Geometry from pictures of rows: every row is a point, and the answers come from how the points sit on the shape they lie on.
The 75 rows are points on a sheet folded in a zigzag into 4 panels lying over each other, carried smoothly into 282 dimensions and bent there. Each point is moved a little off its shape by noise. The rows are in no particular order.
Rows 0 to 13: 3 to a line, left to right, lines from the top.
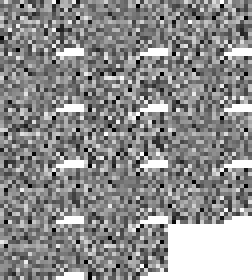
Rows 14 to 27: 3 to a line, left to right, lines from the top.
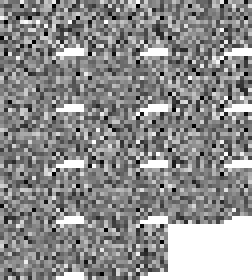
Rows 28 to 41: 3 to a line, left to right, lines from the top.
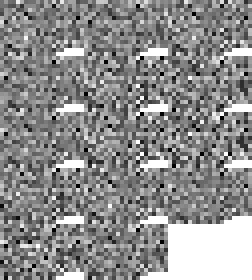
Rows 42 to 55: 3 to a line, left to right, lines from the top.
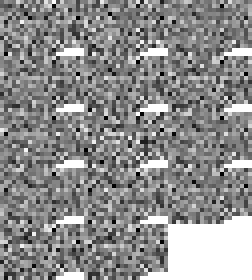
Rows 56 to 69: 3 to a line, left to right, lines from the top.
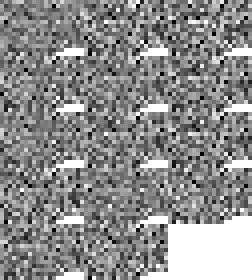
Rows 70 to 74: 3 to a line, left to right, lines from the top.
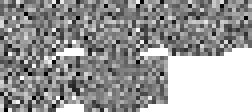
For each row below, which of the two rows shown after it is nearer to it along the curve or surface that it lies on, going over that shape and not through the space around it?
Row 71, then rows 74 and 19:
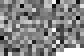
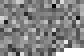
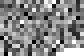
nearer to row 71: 74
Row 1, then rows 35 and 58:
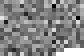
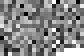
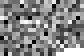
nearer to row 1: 35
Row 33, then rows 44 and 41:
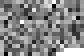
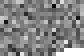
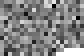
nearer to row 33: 41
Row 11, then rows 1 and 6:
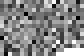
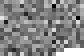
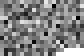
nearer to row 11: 1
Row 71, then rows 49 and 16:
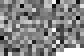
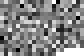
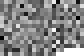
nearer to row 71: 49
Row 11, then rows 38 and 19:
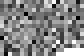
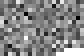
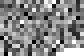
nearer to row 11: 38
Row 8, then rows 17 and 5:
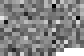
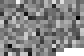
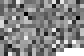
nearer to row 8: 5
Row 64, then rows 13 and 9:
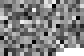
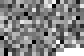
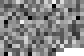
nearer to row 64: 13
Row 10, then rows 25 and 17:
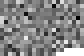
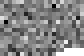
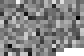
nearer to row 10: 17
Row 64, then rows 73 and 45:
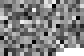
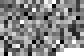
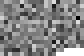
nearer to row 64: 73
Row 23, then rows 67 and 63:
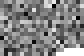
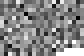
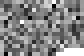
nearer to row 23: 63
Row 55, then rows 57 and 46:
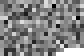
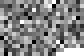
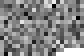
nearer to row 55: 57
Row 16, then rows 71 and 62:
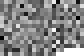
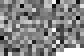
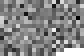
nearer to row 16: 62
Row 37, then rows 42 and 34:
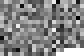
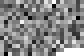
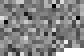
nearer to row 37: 34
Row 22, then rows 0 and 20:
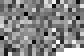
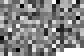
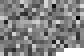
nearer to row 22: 0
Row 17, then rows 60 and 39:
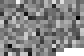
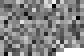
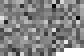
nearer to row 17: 39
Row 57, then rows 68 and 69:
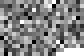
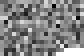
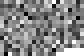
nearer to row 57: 68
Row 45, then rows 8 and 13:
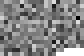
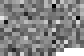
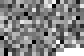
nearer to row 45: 8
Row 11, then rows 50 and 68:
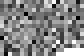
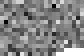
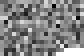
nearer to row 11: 50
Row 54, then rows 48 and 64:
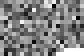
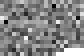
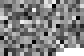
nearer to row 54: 64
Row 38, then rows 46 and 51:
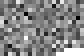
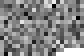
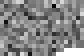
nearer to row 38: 51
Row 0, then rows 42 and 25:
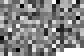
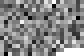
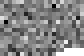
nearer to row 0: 25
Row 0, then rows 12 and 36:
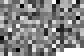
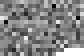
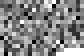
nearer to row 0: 12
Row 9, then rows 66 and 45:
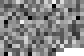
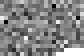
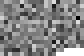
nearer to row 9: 66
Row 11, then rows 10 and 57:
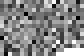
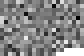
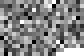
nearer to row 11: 10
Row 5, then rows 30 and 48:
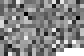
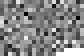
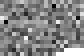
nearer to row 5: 30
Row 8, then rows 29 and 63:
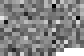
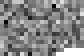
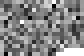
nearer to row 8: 29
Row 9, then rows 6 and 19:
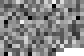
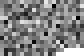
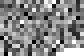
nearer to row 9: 19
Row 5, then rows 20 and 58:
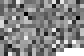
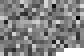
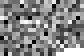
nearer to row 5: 20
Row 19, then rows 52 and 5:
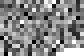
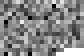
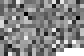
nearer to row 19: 52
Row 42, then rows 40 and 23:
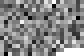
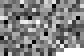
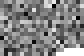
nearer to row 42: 23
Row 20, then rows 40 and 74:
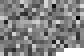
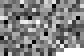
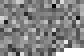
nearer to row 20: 40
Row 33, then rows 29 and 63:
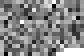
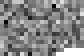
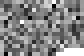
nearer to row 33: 63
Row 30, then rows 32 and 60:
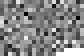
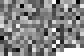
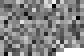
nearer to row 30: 32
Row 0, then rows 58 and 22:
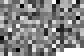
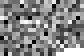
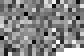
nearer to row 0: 22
